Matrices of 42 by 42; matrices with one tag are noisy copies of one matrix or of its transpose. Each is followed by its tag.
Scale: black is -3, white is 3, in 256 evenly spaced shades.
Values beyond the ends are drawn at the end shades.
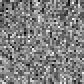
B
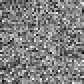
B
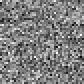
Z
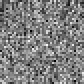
B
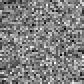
B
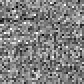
Z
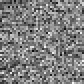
B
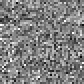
Z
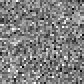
Z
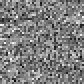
Z
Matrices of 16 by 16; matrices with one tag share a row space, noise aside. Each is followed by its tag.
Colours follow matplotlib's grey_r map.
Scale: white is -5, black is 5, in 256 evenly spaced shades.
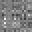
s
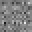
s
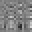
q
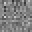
s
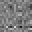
q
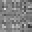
s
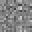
q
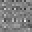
s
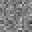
q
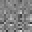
q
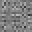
s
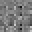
q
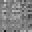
s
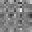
q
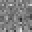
q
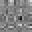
q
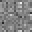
q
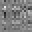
s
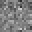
q
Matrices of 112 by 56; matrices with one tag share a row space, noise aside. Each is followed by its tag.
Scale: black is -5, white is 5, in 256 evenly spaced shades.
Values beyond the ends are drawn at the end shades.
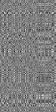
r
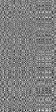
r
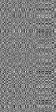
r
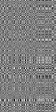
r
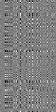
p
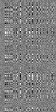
p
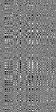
p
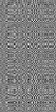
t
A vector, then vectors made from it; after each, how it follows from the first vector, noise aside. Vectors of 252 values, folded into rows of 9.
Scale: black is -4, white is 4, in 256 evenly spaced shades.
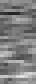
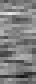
negated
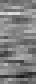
negated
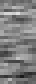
negated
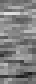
negated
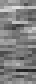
reversed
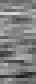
negated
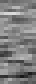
negated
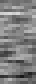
negated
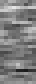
reversed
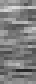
reversed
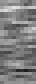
reversed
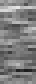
reversed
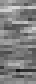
reversed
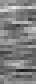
reversed
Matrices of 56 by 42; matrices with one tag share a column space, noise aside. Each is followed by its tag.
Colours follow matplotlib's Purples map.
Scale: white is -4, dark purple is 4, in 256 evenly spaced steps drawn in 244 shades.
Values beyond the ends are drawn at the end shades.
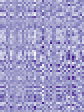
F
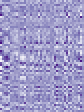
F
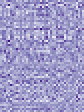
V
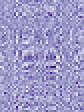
F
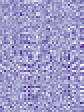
F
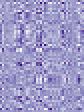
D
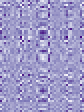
V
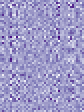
V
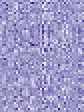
D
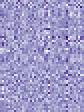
V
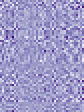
V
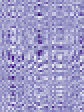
F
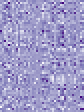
D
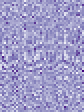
F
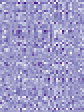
D
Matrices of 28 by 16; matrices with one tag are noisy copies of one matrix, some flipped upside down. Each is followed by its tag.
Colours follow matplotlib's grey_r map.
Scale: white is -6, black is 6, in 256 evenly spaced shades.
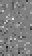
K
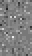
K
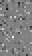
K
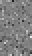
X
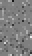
X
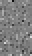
X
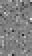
X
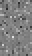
K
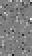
X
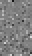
X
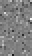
X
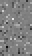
K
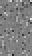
X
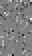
X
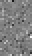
X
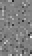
X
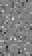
K
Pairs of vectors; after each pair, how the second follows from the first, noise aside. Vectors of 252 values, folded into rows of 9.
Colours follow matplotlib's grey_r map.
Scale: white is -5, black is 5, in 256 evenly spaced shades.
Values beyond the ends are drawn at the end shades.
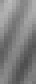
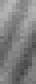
copied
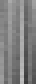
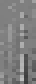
partly zeroed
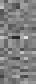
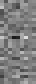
copied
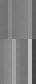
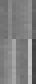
copied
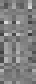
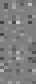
partly zeroed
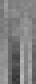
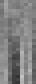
copied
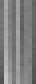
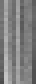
copied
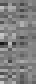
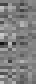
copied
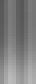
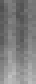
copied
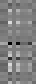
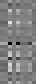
copied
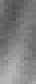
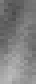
copied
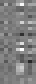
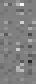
partly zeroed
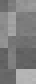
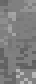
partly zeroed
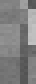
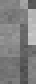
copied
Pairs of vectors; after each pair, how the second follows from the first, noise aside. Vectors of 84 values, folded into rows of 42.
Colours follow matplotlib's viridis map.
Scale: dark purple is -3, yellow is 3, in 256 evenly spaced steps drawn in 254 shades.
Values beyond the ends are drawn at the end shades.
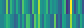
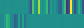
partly zeroed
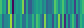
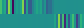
partly zeroed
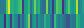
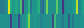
partly zeroed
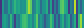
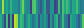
shuffled
